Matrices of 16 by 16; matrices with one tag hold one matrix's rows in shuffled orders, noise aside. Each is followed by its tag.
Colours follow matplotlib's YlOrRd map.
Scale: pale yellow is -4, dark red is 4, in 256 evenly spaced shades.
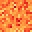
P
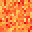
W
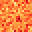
P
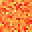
P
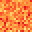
W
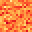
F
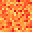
P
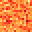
F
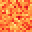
P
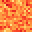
F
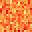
W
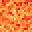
P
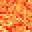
F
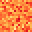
P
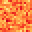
F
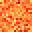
P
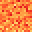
P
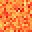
W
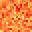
P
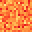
W
